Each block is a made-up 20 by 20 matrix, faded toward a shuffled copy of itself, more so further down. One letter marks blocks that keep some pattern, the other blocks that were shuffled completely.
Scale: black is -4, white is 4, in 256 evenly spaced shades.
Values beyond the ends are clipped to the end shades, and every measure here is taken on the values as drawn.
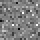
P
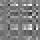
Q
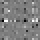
Q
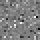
P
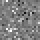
P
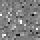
P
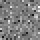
P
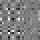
Q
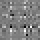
Q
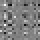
Q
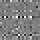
Q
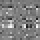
Q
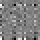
Q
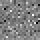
P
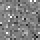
P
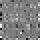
Q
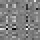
Q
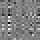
Q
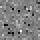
P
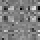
Q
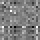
Q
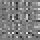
Q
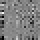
Q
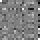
Q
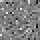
P
